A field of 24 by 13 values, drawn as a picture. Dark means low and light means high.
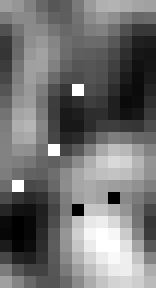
Ninth with the lowest average: bottom left. Grain: blotchy. Lone odd cells: 5, 3 higher and 2 lower than their neighbours.
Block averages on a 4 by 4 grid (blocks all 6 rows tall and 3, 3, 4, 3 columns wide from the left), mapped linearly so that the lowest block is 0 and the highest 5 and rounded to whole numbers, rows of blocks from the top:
2 2 2 1 | 3 1 1 0 | 2 2 3 3 | 0 1 5 4
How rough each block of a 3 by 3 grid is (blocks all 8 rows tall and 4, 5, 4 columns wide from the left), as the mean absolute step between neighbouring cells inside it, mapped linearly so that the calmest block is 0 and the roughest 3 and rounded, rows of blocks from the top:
0 0 0 / 1 2 1 / 0 3 3
